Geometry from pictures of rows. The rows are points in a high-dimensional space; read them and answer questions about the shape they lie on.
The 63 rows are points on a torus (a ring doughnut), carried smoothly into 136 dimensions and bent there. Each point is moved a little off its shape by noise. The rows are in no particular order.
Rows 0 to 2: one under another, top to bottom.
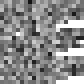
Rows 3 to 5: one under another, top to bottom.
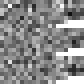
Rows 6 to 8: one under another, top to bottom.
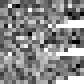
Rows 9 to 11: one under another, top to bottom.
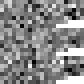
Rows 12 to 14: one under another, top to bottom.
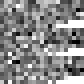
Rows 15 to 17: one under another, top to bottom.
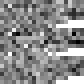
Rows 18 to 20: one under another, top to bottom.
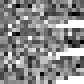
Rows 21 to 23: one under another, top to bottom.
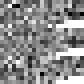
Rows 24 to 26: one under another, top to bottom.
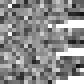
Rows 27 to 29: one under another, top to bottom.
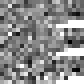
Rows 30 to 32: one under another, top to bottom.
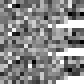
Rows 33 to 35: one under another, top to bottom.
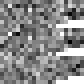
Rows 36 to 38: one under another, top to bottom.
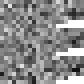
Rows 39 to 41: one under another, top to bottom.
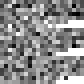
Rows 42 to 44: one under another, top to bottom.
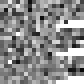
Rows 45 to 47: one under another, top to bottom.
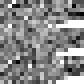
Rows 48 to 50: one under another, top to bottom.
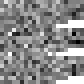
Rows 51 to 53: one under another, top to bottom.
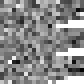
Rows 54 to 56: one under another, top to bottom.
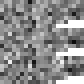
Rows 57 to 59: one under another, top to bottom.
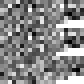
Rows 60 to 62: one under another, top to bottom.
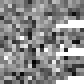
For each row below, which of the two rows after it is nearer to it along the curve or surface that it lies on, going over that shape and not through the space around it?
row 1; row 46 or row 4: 46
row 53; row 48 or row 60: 60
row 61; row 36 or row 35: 35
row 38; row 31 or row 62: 31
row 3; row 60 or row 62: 62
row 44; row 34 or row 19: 19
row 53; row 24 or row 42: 24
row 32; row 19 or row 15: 19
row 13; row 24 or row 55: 24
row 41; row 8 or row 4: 4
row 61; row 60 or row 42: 42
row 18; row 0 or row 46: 0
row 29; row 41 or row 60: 41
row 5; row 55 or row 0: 55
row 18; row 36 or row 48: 36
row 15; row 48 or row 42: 48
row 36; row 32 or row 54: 32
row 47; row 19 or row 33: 19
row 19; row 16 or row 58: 58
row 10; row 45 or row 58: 45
